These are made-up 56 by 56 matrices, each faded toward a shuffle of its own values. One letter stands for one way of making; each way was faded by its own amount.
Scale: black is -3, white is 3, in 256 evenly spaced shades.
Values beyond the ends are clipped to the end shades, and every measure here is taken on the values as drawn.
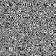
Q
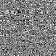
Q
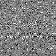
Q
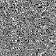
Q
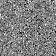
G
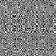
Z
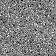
G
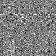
Q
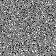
G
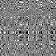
Z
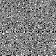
Q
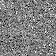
G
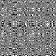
Z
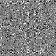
Q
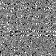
Q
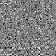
Q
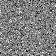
G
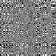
Z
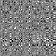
Z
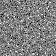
G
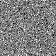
G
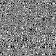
Q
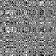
Z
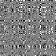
Z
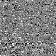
Q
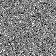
G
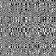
Z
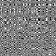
Z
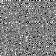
Q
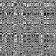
Z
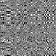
Z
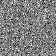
G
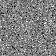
G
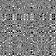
Z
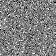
G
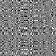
Z
